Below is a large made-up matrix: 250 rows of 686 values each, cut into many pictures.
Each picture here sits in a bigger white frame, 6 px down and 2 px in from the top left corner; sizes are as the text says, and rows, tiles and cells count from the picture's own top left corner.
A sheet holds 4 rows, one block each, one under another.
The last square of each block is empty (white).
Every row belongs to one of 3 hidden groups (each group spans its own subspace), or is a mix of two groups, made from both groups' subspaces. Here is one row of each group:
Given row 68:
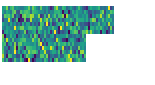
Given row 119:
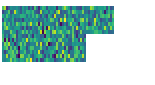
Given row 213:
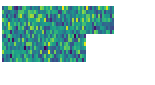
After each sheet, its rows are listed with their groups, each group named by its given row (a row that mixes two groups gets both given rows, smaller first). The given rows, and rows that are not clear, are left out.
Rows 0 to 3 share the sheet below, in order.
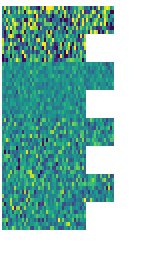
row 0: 213
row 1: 119
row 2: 119
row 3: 68
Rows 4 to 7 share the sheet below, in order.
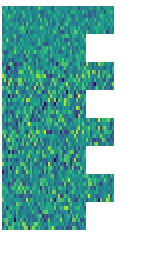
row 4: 68
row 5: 213
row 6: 213
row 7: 68
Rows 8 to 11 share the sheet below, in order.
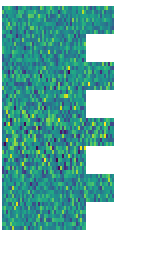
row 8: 213
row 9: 68
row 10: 213
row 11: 119
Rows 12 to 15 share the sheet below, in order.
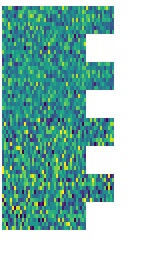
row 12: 213
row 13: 213
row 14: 213
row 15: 68
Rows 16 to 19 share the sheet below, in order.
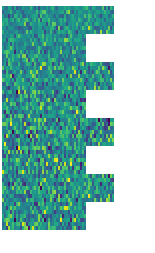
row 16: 68
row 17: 119
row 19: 68
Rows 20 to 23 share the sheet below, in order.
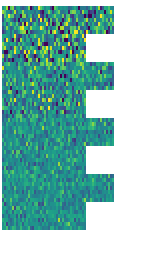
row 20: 68
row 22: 68
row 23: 68
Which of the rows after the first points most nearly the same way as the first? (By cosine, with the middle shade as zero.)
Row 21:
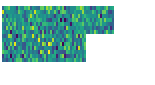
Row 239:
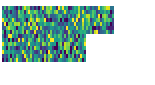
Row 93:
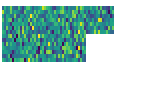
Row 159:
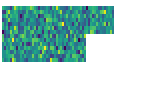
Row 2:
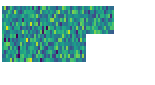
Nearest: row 239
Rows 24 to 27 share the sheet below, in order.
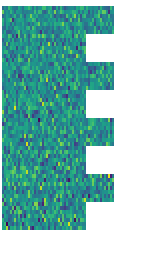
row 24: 119
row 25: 68
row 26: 68 and 119
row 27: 68
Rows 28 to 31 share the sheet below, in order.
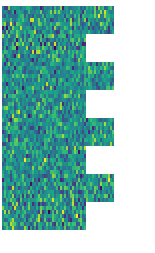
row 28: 119 and 213
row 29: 68 and 119
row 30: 213
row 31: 119
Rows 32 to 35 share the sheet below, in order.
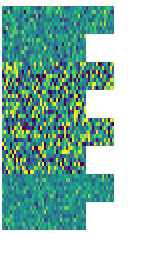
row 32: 213
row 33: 213
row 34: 68
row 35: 68
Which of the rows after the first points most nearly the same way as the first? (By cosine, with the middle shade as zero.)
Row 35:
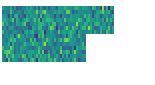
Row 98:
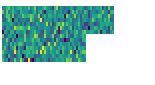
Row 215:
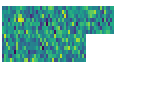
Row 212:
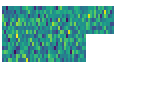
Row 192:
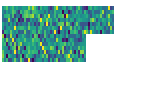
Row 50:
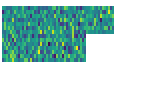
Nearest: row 212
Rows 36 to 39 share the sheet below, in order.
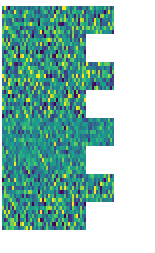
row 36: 119
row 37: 213
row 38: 68
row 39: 119
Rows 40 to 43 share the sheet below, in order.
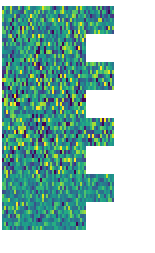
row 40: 119
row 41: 119
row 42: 68
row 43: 119
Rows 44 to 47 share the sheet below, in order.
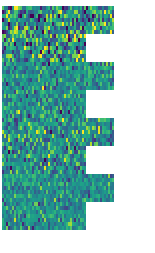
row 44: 213
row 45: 68 and 119
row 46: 213
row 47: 68
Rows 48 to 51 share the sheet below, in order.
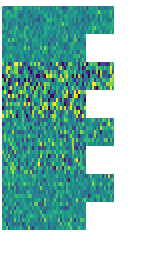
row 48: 213
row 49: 213
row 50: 119
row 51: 68
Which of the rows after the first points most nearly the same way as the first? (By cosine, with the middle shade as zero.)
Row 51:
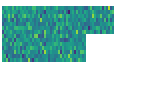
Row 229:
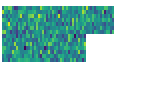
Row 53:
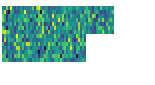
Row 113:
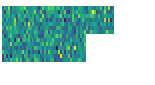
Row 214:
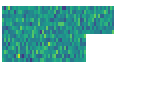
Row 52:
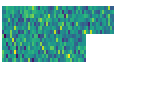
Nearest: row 52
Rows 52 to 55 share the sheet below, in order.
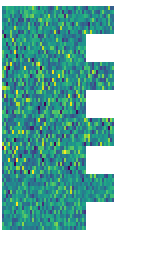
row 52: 68
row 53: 119 and 213
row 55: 213
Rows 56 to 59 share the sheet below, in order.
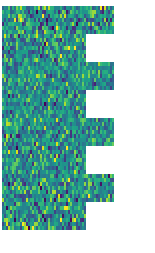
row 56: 68
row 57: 213
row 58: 213
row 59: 68
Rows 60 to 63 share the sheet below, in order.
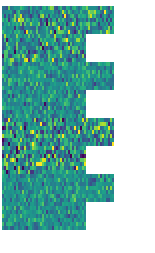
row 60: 68
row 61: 213
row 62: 119
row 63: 68
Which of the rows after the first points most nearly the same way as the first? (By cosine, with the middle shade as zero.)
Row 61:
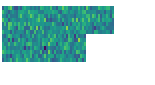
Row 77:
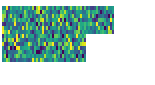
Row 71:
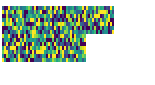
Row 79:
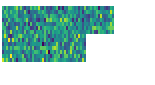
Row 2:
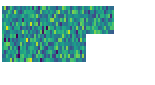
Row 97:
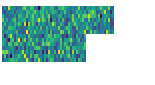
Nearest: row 97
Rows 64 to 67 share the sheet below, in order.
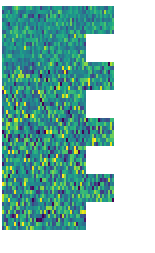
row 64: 213
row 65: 68
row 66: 213
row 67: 119
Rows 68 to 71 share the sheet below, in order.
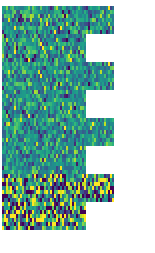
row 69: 68
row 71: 119
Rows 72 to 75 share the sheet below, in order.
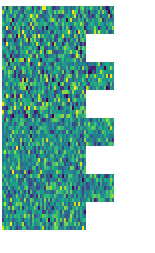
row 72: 119
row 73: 68
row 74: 119
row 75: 213
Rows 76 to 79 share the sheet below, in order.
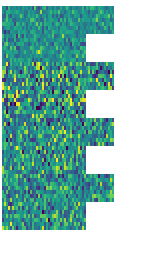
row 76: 119
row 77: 119
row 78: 213
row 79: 213
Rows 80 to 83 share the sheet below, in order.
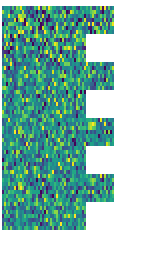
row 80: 68
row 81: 213
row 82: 68
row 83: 68
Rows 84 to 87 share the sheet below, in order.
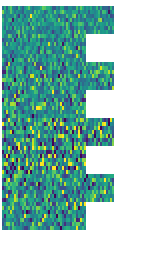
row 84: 119
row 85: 119
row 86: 119
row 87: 213
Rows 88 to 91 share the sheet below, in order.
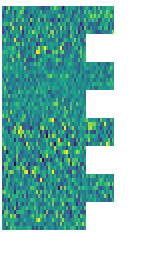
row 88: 119
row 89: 213
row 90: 68
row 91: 119
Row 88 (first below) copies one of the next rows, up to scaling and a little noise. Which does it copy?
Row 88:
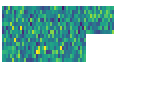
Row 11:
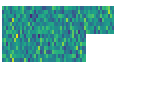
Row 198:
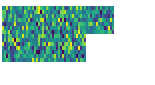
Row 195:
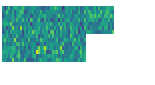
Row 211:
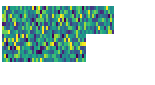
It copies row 195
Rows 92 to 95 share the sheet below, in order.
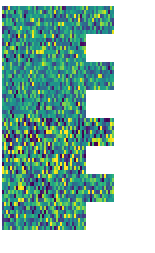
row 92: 119
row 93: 119
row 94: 213
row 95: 68
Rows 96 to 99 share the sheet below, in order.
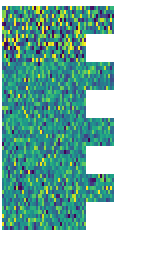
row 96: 119
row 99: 68
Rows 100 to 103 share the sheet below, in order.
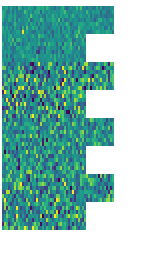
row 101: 68
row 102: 119
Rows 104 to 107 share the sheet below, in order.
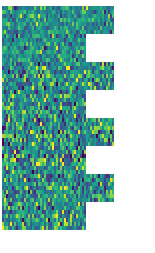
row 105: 68
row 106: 119
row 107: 213
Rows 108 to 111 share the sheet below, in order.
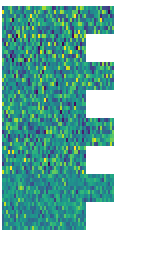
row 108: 119
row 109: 68
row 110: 213
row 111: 68
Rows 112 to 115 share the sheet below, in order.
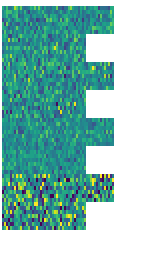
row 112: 213
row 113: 68 and 213
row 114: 68
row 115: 68
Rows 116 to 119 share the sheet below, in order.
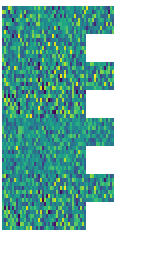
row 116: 119 and 213
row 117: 119
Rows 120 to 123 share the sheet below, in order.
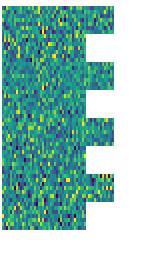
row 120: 119
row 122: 213
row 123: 68
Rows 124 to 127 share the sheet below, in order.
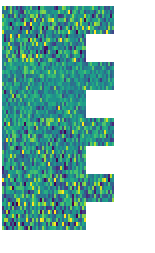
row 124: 68 and 119
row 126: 213
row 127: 119
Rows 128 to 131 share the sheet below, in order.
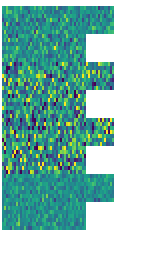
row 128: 213
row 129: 213
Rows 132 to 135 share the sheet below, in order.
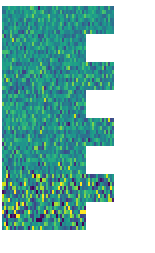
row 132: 68
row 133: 68 and 213
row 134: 68
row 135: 119
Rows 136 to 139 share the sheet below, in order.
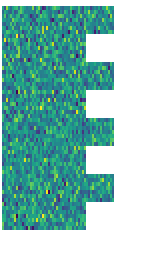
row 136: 119
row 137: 119
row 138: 213
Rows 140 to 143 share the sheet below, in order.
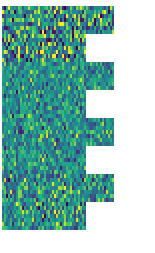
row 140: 119
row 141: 119
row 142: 68
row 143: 213
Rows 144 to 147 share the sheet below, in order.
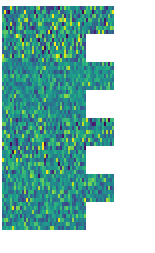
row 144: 213
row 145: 68
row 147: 68
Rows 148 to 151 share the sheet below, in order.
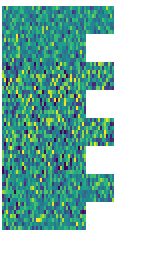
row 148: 119
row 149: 213
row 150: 213
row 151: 119
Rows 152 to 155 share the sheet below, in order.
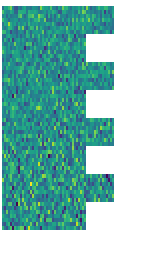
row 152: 213
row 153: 119 and 213
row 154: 119
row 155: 119
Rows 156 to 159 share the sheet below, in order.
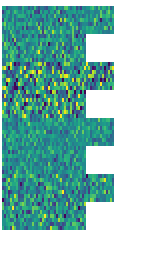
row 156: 119
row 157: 213
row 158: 213
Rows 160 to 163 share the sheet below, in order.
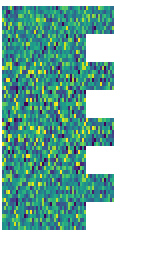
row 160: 213
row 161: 213
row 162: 213
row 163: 213
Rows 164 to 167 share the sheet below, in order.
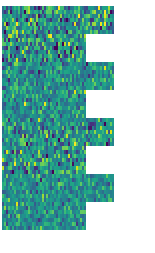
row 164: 213
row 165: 213
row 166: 68
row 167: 119
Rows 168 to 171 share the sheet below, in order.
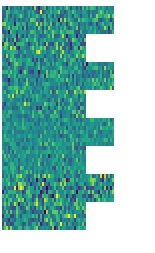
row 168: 119
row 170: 119
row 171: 68
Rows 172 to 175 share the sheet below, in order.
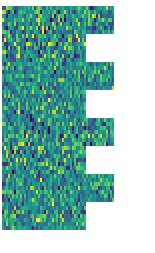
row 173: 119
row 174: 68
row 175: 119
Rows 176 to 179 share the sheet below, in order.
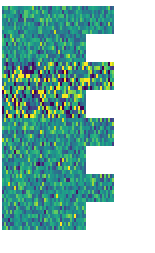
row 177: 68
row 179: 68
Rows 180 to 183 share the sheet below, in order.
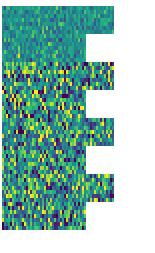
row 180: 119
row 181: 68
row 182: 68
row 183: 213
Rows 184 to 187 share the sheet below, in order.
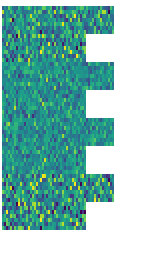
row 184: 119
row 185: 68
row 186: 213
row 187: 119
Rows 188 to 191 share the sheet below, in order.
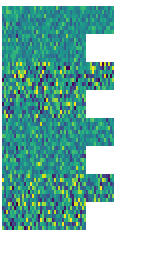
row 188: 213
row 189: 68
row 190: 119
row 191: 119
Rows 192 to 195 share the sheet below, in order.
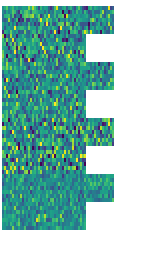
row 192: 68
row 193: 213
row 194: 119
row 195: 119
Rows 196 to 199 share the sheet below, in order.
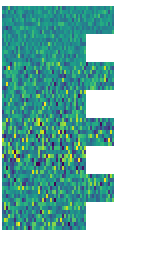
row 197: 213
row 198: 119
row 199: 68 and 119
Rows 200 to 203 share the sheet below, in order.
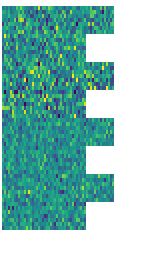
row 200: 68
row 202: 68 and 213
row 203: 119 and 213
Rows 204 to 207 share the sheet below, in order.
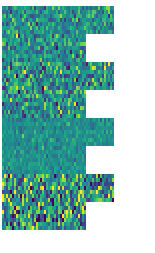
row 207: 119
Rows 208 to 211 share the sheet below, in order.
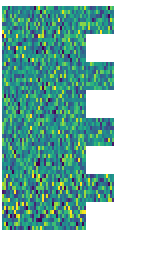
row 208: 68 and 119
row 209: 119
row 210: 119
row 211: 119
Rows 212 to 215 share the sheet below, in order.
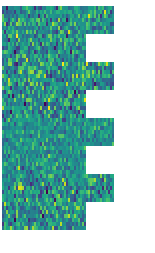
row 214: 119
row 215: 68
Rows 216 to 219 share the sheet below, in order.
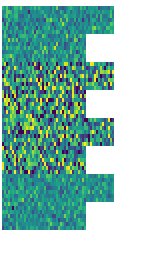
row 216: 213
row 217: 119
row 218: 68
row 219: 68 and 213
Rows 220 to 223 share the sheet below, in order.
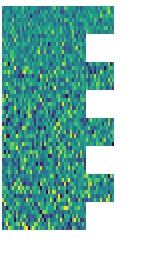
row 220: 119
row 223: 68
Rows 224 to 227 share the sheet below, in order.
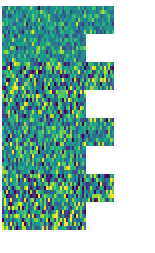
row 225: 213
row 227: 213
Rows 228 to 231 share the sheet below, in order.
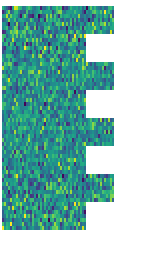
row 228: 213
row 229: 213
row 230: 68
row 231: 213
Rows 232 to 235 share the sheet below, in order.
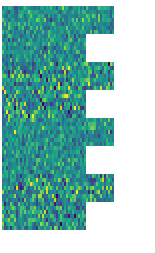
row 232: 213
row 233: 68
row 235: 68
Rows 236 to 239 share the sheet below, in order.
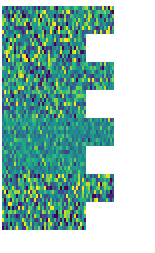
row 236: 68
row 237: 68
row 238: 68
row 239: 213
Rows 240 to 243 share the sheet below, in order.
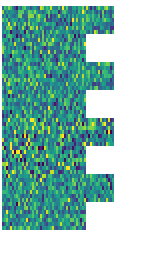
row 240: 213
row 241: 213
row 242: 68
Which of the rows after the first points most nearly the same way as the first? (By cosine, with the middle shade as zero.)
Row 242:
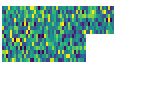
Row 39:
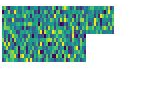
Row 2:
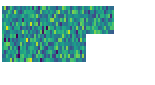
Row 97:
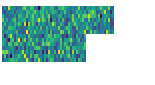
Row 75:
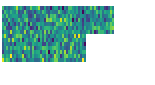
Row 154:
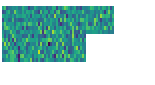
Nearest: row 97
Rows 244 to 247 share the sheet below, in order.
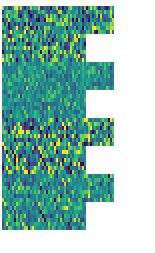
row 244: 213
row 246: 68
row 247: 68
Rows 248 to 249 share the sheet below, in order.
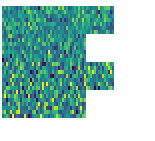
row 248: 213
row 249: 119
